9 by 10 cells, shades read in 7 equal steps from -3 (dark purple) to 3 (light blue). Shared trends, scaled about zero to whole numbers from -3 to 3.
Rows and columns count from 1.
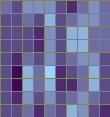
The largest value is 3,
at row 6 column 5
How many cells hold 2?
11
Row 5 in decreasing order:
1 1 1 0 0 -1 -1 -1 -1 -2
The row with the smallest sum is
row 9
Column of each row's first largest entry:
3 5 7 7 5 5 3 3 7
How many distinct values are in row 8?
4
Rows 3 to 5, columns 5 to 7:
1 -1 2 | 1 -1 2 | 1 -1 0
